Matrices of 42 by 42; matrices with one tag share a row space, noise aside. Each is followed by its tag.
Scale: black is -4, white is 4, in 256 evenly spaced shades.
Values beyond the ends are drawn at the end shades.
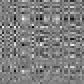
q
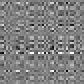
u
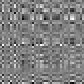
q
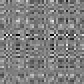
u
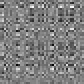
u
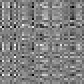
q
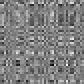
u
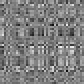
u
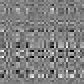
u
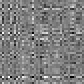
q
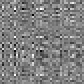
q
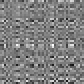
u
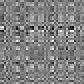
u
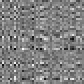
q
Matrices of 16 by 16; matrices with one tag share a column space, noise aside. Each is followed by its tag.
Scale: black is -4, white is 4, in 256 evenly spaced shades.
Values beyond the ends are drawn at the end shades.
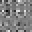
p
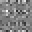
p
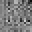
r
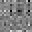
p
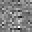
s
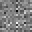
s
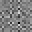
s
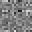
p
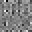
p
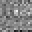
p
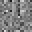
p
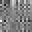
r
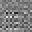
s
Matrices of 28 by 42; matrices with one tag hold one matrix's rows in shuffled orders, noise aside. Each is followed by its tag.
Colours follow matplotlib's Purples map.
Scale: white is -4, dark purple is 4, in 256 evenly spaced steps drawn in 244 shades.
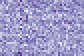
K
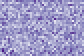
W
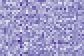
K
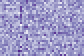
K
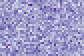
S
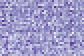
W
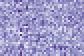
K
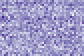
W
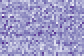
W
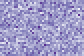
S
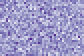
S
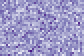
S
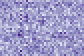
K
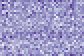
W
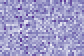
K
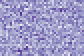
K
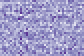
K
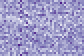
K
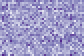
W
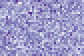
S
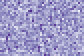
S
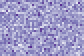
S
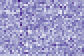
K
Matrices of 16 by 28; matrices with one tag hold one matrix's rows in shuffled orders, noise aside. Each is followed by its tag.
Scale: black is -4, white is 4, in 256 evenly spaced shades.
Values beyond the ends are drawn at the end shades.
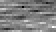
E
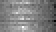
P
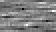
E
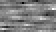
E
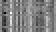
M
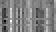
M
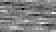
E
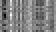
M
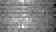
P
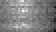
P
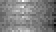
P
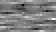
E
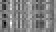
M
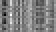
M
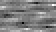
E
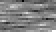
E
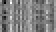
M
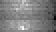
P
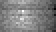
P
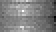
P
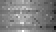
P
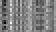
M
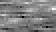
E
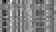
M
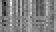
M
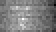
P
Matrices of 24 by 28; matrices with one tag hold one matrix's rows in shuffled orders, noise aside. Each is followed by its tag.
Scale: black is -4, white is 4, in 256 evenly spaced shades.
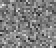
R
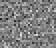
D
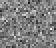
R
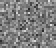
R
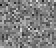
D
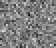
R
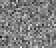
D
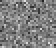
R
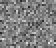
R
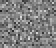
D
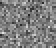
R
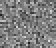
R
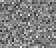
D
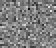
R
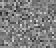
D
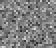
R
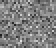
D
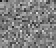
D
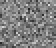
R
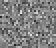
D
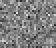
R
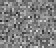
D
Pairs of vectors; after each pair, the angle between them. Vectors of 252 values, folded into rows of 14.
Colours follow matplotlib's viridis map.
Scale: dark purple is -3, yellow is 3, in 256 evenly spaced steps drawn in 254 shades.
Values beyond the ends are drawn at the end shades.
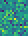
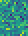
partly opposed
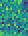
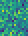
partly aligned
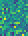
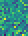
nearly parallel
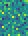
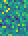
partly aligned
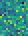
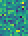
nearly opposite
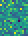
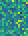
partly opposed
